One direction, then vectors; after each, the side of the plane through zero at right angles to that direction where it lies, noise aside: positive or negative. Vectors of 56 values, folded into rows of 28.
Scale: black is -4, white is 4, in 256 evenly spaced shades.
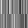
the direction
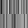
negative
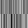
negative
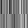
negative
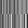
negative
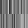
negative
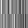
positive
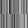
negative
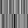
negative
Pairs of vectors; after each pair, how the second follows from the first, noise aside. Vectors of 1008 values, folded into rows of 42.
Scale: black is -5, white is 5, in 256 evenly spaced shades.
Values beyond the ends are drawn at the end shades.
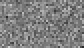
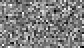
scaled up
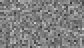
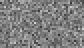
copied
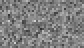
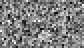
scaled up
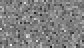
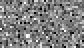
scaled up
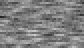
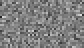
sign-scrambled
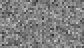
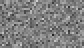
sign-scrambled
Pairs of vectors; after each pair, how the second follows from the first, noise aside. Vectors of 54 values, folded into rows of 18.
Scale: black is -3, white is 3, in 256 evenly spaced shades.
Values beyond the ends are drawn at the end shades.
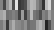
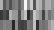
shuffled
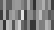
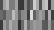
reversed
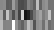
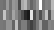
reversed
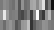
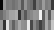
shuffled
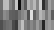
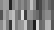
reversed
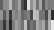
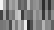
reversed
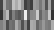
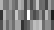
reversed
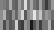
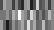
reversed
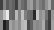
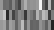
shuffled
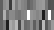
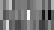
sign-scrambled
